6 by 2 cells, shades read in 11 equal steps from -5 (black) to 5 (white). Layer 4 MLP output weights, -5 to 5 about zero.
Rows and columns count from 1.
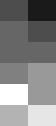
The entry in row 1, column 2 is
-4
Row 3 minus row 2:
0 1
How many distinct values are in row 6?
2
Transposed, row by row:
-2 -1 -1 0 5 2 / -4 -2 -1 1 1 4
